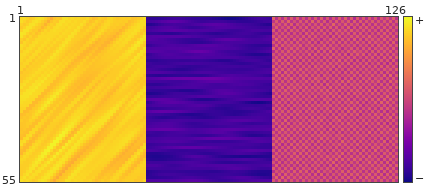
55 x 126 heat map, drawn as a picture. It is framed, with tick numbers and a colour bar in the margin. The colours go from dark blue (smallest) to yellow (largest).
It is made of 1 by 3 panels. Panel 1,1: very high, slanting up to the right, faint in contrast. Panel 1,2: very low, streaked across, faint in contrast. Panel 1,3: middling, checkered.
